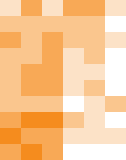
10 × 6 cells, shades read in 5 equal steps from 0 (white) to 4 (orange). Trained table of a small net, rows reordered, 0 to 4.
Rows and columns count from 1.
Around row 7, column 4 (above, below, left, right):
1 2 2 1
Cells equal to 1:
13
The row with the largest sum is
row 8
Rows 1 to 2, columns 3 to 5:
1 3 3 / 2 2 2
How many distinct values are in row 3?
3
